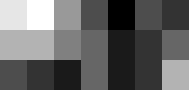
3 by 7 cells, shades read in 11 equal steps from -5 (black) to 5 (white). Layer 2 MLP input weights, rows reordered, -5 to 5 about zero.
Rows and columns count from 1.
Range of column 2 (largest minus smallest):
8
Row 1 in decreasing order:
5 4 1 -2 -2 -3 -5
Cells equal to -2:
3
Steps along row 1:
up down down down up down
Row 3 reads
-2 -3 -4 -1 -4 -3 2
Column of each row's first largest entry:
2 1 7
